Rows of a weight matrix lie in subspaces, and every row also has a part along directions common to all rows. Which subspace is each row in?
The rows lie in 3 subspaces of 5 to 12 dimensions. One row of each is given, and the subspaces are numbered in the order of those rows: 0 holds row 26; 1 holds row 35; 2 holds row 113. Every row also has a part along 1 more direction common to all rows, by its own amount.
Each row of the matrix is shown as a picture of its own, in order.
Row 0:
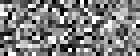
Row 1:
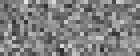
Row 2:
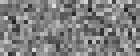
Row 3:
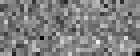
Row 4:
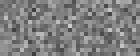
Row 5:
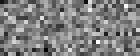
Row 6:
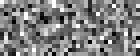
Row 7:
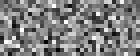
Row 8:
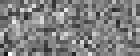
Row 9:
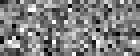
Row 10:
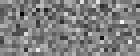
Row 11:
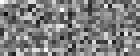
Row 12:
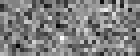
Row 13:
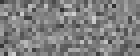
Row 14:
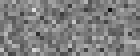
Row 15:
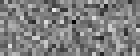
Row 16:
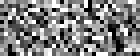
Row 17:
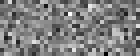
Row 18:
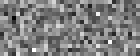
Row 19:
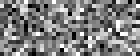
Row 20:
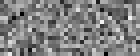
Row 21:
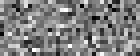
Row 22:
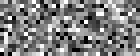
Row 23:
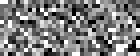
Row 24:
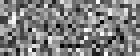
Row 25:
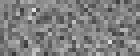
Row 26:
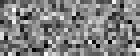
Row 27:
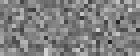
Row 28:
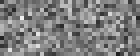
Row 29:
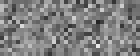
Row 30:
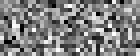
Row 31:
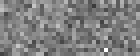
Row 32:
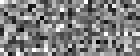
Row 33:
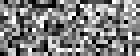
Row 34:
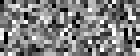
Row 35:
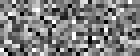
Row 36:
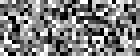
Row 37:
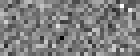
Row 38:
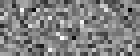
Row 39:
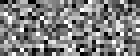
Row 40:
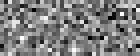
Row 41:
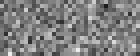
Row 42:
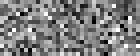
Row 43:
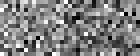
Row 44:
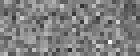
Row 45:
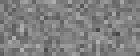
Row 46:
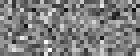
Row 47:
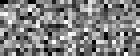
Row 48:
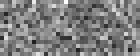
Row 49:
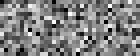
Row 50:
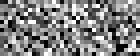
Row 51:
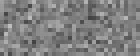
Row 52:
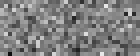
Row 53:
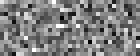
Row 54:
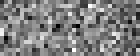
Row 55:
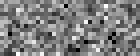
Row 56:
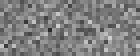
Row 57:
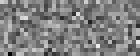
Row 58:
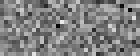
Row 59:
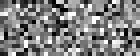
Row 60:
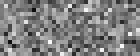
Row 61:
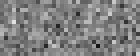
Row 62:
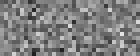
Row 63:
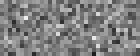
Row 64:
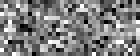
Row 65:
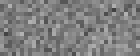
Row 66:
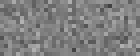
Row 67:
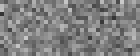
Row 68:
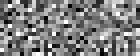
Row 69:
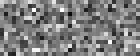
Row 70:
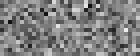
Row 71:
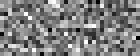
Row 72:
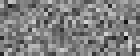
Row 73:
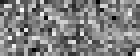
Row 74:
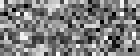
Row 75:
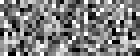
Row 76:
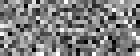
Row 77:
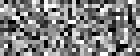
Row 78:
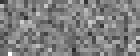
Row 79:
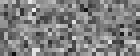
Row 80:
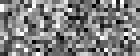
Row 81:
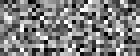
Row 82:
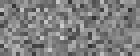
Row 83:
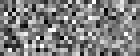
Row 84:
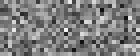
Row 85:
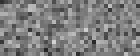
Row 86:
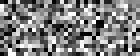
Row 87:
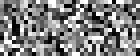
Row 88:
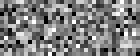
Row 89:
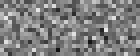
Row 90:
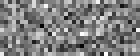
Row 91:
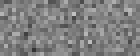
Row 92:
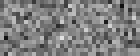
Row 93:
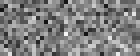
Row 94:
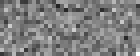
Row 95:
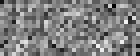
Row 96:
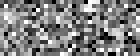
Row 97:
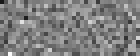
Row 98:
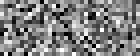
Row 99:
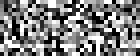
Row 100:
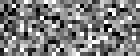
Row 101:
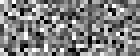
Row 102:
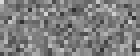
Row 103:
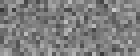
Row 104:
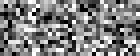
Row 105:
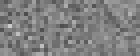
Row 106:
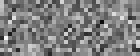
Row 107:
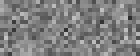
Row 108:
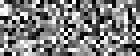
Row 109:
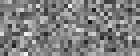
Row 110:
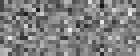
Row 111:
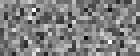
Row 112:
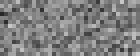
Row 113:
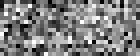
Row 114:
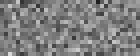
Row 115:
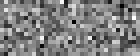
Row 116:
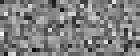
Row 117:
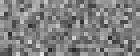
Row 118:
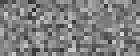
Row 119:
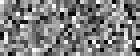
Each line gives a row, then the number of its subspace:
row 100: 1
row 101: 1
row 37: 2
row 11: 1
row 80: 2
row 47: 1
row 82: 2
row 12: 2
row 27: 1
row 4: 1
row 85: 1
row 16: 0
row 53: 2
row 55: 2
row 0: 0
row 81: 1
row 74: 2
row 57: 0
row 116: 2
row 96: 1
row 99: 1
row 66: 0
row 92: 2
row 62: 1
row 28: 0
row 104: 1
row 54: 0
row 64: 1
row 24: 0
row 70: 0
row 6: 2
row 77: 0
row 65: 2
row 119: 0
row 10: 2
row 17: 0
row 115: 2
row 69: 1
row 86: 0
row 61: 0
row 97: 0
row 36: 1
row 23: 0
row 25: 1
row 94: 2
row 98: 2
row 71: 2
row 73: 2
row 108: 0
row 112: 2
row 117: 2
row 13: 0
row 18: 0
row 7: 1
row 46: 2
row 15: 0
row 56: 2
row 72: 0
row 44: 0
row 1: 1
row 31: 2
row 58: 2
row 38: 2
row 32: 1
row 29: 0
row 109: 2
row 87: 1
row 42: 0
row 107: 0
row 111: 1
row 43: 2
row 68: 2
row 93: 2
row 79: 1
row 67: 2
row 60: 1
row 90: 0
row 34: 0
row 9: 1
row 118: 1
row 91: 2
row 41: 2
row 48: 2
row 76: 2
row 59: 2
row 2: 1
